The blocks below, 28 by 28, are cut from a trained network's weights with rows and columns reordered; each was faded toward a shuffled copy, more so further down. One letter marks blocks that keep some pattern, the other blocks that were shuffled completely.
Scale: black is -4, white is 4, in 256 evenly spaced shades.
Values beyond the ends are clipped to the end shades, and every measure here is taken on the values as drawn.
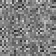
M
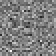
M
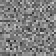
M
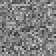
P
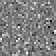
P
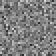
P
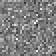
P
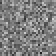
M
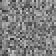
M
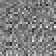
M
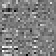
M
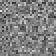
M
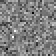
P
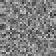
M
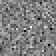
P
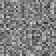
M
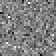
P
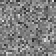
P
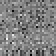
M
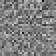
M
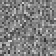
P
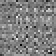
M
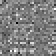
M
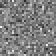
P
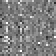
M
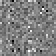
M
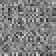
M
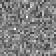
M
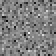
P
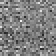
M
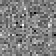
M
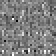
M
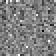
M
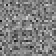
M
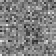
M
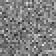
P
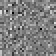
M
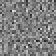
M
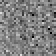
M
